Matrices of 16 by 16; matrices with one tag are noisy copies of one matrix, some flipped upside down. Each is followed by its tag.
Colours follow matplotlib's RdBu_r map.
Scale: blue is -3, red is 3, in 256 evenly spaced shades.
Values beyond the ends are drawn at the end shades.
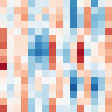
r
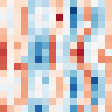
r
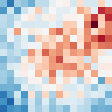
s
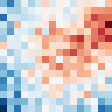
s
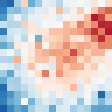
s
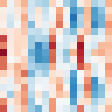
r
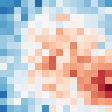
s
